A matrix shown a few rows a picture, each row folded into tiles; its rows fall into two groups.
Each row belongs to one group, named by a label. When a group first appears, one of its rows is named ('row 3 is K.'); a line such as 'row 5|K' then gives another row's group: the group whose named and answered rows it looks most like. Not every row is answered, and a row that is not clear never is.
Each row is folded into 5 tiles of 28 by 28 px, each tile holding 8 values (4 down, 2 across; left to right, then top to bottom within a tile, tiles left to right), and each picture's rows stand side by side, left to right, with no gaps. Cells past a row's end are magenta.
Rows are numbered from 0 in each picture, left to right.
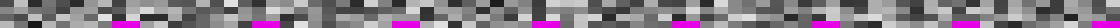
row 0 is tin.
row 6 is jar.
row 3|tin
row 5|tin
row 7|jar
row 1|tin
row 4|tin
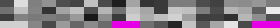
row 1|jar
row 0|tin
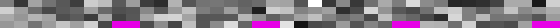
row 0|jar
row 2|jar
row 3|tin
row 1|jar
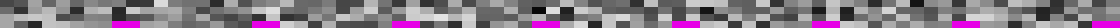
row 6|tin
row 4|tin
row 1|tin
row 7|jar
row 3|jar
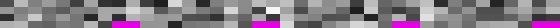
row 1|jar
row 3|jar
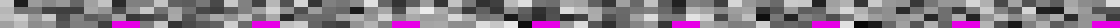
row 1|tin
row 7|jar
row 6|jar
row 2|tin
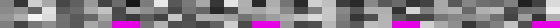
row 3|tin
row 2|jar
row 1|tin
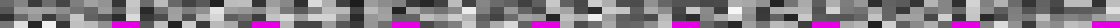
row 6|tin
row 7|tin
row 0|tin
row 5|jar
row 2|jar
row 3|jar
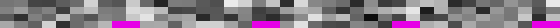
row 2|tin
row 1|jar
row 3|tin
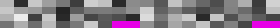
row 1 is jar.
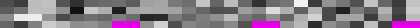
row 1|tin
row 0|jar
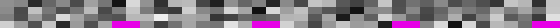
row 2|jar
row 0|tin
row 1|jar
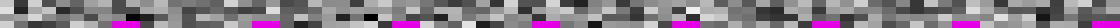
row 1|tin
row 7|jar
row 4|jar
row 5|jar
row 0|jar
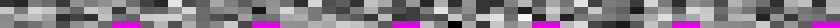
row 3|tin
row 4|tin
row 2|jar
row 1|jar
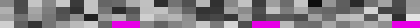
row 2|tin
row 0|jar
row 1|jar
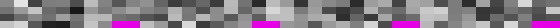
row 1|tin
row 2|jar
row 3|jar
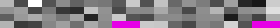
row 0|jar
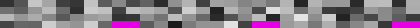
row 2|jar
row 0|jar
